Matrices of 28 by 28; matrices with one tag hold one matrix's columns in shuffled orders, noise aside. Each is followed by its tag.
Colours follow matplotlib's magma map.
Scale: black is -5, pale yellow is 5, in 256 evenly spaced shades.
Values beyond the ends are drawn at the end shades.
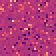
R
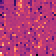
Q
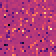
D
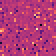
D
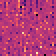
Q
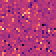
D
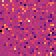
R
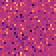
R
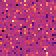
R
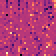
Q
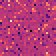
R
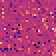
D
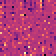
Q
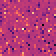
D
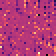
Q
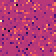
R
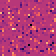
D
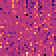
Q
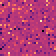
R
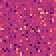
D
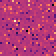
R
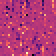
Q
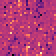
Q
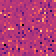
D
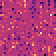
Q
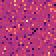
R
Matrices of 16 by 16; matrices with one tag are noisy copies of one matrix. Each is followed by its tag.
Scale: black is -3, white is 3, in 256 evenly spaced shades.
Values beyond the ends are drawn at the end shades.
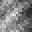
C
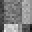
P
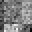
P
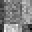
P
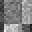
P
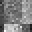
P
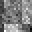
P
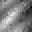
C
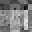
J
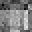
J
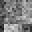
P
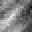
C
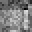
J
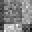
P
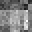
J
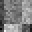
P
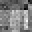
J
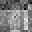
J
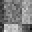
P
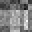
J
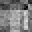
J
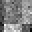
P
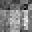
J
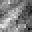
C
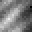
C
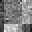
P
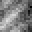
C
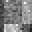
P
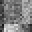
P
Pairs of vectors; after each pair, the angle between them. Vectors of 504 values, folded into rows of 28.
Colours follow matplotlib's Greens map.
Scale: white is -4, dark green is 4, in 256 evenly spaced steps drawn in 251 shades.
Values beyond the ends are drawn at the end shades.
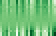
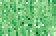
partly opposed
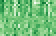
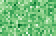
partly opposed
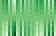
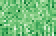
partly opposed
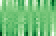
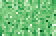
partly aligned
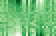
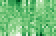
nearly parallel
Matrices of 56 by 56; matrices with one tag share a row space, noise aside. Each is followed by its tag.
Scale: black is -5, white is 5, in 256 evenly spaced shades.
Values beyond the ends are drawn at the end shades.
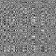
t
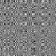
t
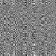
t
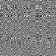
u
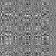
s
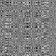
s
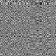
u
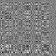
s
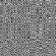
u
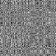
u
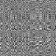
u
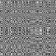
u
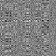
s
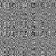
t
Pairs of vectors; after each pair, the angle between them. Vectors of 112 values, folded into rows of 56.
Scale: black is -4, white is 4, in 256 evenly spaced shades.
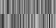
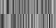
nearly parallel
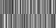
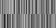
nearly opposite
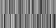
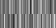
nearly opposite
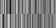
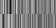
nearly parallel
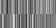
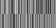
nearly opposite
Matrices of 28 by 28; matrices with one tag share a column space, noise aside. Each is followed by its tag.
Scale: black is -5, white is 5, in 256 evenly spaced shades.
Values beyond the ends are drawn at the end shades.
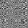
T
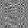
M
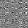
T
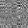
M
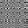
T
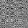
T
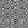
T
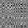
M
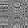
M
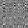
M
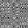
M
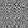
M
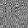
M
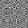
T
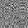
M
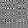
T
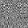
M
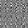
M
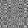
M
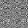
T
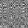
M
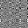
T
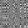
M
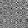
T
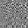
M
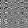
T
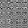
T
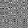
T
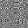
T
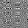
T
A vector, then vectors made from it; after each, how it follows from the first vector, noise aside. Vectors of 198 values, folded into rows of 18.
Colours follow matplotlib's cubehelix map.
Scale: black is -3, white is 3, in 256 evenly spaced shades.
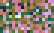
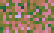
shrunk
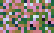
reversed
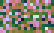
reversed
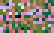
negated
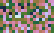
copied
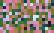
reversed
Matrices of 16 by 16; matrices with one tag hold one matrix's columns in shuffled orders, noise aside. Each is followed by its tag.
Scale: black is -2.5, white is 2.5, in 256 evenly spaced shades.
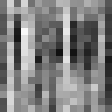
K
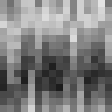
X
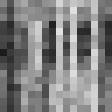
K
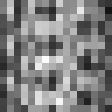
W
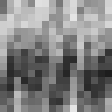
X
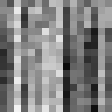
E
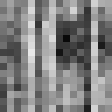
K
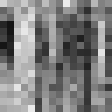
K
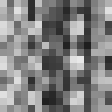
W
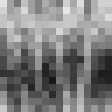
X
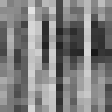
K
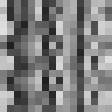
W
